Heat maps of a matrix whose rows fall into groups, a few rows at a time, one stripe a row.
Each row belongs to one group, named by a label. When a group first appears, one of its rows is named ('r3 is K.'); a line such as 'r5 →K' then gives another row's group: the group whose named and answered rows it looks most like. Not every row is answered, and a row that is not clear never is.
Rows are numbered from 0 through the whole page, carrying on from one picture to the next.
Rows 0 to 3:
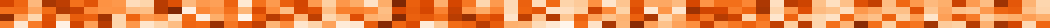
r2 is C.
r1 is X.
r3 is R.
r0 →X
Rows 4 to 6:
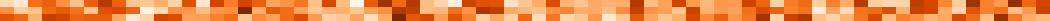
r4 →R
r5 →R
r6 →X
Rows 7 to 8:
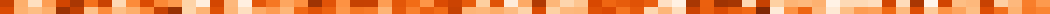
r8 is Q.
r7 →Q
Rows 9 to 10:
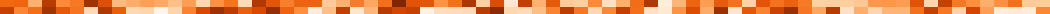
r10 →R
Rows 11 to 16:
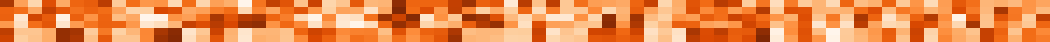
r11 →C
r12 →X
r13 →R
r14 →R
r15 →Q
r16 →Q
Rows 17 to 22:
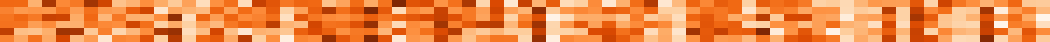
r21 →Q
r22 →Q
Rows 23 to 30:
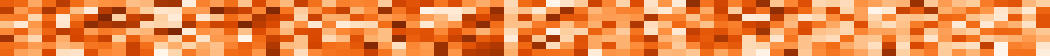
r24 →R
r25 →C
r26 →R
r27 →X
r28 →C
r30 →C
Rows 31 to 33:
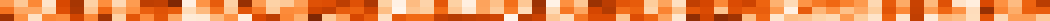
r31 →Q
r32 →Q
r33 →C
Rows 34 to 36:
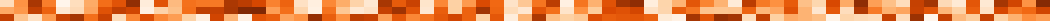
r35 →R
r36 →Q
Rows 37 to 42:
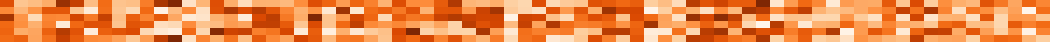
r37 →Q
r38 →R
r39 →C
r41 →R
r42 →X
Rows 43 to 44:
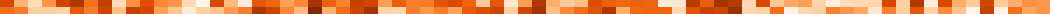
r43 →Q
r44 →C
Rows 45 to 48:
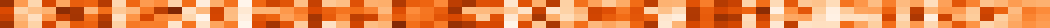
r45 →C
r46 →Q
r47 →Q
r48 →C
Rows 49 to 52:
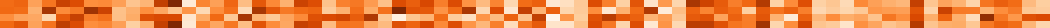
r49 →X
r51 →Q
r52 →X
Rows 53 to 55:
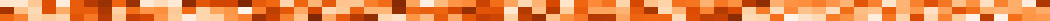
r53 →R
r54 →C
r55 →C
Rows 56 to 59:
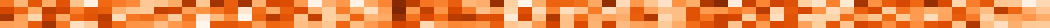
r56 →R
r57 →X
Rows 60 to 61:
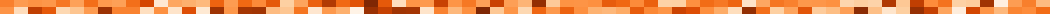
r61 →R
